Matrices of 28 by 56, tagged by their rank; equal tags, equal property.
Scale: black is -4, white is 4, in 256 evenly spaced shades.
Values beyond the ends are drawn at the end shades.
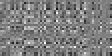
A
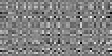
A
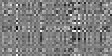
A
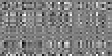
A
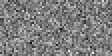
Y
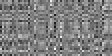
A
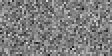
Y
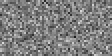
Y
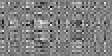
A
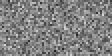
Y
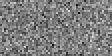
Y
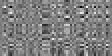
A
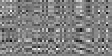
A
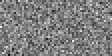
Y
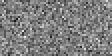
Y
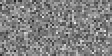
Y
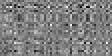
A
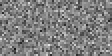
Y
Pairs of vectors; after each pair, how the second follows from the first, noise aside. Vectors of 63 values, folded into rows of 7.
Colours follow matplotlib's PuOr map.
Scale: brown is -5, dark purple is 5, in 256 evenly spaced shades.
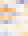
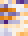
scaled up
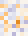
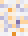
negated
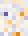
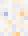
shrunk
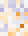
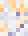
negated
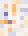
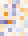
negated
